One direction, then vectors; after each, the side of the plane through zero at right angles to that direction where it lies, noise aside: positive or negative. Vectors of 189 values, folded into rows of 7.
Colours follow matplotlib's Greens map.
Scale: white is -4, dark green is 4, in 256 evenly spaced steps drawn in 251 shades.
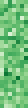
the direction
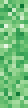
positive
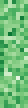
negative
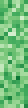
positive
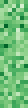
negative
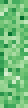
negative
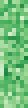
positive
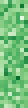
positive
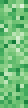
negative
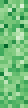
negative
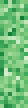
negative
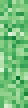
positive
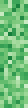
negative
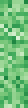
positive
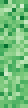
negative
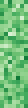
positive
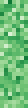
positive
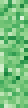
positive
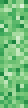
negative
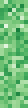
positive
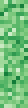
positive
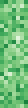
negative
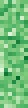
positive
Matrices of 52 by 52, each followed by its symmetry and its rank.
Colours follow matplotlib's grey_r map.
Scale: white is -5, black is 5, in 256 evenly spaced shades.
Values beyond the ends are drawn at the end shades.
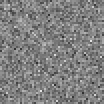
symmetric, full rank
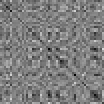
symmetric, rank five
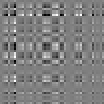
symmetric, rank one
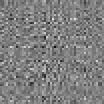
neither, rank five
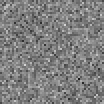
symmetric, full rank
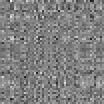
neither, rank five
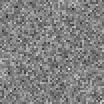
symmetric, full rank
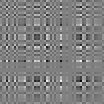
symmetric, rank one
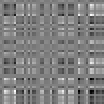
symmetric, rank one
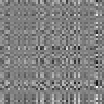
neither, rank two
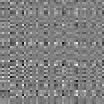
neither, rank two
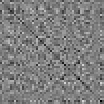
symmetric, rank five
